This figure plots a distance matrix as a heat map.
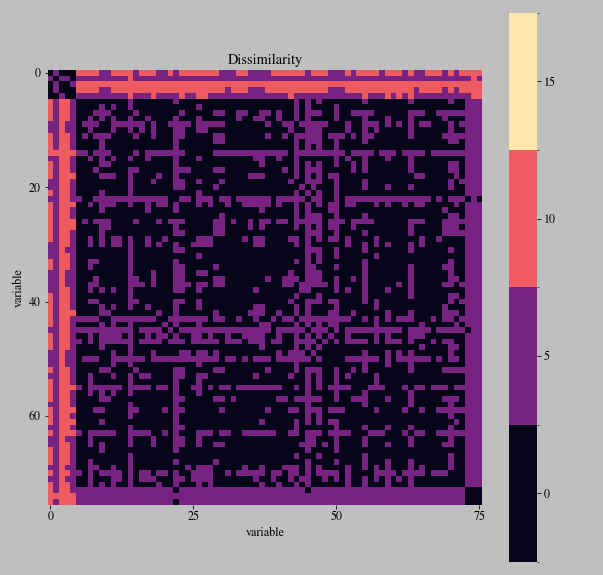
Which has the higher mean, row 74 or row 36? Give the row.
74
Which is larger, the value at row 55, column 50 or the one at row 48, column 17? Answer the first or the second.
the first
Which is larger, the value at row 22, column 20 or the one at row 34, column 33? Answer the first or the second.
the first
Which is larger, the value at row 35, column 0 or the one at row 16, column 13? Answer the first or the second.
the first
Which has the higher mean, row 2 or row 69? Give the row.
2
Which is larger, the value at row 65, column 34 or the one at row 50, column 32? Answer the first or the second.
the second
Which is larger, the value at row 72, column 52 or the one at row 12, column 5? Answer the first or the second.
the first
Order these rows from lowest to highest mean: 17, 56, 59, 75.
56, 17, 59, 75
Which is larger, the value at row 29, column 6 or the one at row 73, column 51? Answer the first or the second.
the second
